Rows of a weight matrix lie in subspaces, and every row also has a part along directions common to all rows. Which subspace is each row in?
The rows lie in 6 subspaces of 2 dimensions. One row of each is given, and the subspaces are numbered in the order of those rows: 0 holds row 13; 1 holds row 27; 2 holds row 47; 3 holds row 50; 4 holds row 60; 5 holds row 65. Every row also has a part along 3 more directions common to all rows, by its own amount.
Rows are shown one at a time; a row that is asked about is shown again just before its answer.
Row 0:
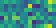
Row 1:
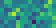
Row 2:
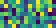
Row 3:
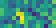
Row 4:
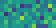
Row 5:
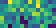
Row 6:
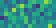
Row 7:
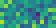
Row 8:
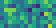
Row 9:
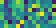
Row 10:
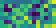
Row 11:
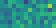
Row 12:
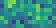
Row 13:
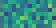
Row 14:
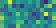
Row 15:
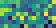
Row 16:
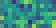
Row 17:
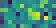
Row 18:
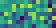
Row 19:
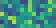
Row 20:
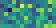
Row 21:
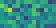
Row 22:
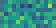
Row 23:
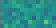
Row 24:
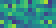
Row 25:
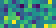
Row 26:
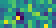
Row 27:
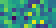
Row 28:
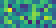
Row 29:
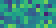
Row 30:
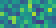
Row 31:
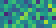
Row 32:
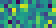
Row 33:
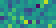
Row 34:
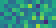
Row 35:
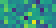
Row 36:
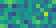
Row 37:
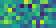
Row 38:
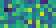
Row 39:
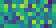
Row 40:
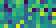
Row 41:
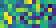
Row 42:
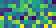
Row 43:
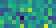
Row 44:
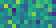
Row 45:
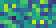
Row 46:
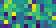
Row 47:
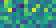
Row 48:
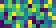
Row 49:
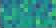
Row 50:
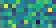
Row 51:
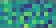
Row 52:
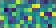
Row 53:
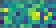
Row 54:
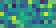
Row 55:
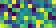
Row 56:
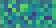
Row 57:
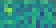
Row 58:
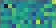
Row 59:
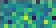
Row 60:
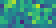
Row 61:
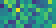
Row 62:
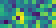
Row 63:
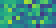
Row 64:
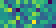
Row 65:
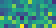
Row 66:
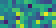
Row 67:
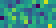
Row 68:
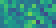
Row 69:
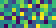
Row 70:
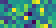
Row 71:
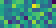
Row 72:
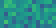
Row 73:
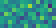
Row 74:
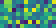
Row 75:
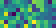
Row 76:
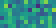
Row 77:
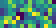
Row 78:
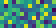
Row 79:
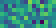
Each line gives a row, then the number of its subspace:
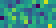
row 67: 2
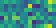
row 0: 5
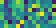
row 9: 2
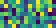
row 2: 3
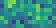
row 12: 4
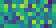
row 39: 5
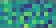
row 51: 1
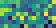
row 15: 5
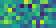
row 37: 0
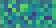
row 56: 3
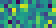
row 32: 3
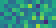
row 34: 0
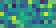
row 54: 1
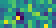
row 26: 5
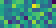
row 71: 2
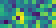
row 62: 5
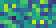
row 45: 1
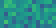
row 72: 4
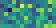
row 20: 4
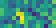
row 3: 5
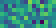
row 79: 1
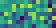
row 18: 0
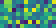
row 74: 2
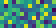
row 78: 0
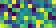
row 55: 4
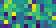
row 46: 4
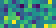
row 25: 5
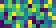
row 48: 4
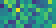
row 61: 4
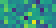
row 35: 1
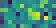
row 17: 3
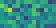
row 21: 4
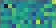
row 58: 3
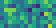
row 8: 2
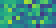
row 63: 0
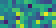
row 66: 5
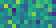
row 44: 3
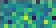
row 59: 0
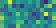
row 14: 3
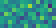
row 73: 0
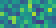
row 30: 1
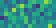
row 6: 2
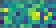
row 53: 3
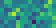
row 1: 4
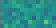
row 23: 0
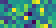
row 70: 1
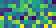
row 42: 5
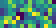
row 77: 5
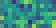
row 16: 5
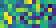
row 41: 0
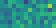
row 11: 0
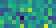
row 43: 5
